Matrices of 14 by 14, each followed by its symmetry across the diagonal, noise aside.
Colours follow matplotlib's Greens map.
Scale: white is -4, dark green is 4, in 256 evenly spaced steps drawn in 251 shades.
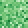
antisymmetric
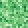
antisymmetric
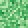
symmetric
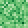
symmetric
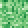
antisymmetric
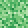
antisymmetric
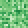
antisymmetric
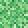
symmetric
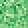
antisymmetric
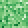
antisymmetric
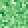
antisymmetric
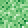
symmetric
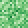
symmetric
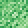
symmetric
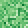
symmetric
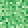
antisymmetric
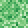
symmetric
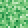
antisymmetric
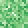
symmetric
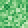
symmetric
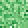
antisymmetric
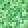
symmetric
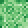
symmetric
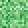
antisymmetric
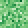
antisymmetric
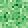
symmetric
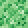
symmetric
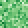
antisymmetric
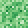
symmetric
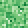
antisymmetric
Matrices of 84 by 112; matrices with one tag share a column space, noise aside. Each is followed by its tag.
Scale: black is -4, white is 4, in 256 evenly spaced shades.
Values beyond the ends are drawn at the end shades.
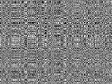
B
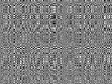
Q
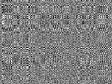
Q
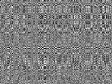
Q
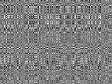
Q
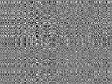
B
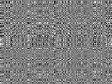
B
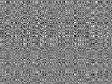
B
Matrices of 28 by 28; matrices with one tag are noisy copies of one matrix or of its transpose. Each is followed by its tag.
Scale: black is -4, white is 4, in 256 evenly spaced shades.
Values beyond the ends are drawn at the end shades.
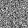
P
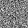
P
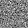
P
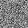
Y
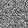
P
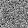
Y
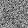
Y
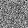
Y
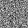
P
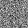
P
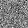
Y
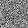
Y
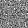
P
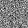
P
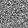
P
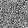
Y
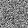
Y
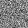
P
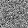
Y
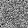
Y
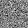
P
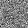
Y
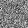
Y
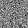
P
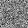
Y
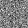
P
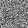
Y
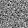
P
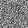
Y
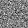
P
